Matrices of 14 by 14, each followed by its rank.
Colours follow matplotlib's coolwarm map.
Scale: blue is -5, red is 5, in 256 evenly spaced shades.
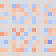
three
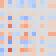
two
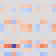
two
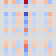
one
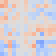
three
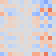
two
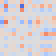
three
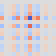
one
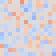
full rank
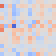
three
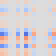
one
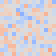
full rank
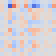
two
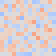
full rank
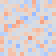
full rank
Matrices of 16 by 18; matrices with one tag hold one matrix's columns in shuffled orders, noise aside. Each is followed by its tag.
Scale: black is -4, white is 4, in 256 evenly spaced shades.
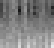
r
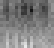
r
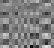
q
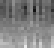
r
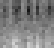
r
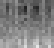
r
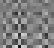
q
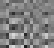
q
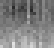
r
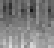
r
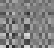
q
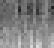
r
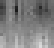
r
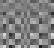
q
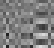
q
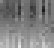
r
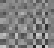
q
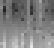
r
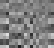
q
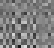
q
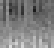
r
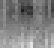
r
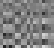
q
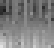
r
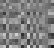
q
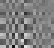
q
